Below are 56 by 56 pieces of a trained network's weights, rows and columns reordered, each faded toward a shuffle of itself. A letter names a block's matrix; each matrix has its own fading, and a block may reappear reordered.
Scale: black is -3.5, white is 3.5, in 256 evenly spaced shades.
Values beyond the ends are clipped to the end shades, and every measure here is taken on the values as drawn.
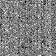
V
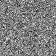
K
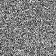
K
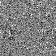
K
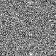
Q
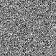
K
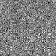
Q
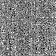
V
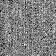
V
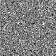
K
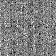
V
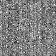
V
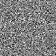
Q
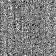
V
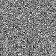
Q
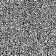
Q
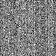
V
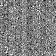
V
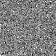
K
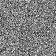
K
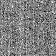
V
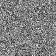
K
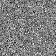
K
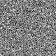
K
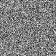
K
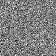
Q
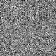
Q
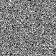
K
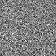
Q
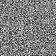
Q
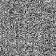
Q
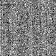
V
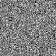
Q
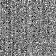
V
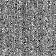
V
